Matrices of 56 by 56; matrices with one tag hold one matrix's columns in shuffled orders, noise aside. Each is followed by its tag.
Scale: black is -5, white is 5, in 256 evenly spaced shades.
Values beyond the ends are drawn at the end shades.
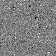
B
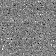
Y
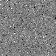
B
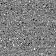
Y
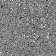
B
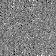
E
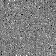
E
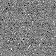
Y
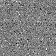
Y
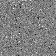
B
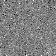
E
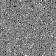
E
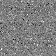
Y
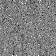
E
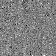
E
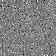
E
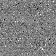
Y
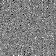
E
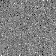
E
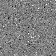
B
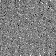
E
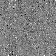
E
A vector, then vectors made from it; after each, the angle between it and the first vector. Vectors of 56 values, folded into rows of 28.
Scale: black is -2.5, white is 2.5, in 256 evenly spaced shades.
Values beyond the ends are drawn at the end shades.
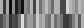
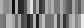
orthogonal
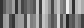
partly aligned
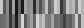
nearly parallel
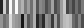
nearly opposite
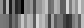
nearly parallel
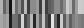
partly aligned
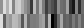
partly opposed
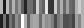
partly aligned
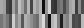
orthogonal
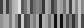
orthogonal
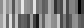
partly opposed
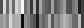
nearly opposite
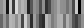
partly opposed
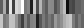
nearly opposite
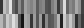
partly opposed
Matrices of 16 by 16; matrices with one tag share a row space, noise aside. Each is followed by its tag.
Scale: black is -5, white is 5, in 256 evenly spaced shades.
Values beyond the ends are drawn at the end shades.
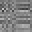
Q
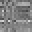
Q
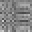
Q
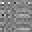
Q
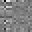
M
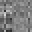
M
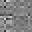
M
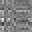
Q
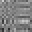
Q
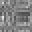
Q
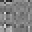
M
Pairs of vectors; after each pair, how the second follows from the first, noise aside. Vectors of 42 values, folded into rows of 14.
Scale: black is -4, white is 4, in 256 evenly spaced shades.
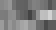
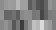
wrapped around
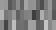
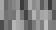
wrapped around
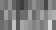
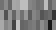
negated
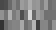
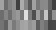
reversed
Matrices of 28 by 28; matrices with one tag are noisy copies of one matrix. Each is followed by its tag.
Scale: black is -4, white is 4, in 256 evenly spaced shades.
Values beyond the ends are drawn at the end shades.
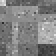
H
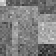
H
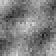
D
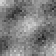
D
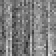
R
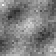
D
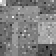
H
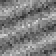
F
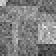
H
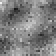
D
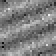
F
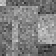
H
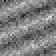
F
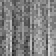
R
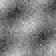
D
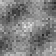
D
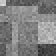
H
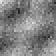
D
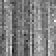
R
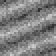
F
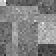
H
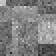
H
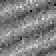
F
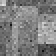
H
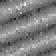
F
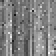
R
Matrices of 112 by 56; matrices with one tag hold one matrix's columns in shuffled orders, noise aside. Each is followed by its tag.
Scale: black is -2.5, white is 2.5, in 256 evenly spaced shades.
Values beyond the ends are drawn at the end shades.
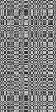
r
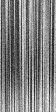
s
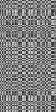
r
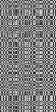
r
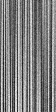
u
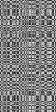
r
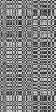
r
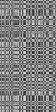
r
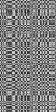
r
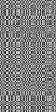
r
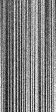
u
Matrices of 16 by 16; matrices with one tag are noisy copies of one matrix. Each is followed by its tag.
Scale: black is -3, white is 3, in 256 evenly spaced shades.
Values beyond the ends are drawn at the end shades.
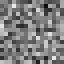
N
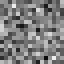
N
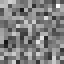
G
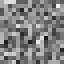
G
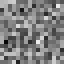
G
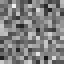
N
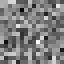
G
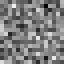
N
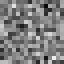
N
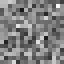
G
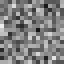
N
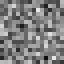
N
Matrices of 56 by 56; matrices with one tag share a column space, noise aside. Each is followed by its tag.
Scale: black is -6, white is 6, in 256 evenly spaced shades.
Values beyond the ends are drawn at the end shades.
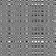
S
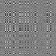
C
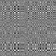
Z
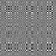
Z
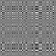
Z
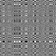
S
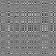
C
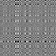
S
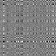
S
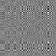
Z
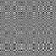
Z
